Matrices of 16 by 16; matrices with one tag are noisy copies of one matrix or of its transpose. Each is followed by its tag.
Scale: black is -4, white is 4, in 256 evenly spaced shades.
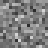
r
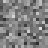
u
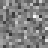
r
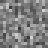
r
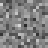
u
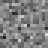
r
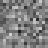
u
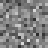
u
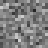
r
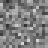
u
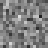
r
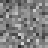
u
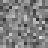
u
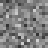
u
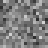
u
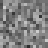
r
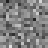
u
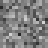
u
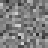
u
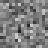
r
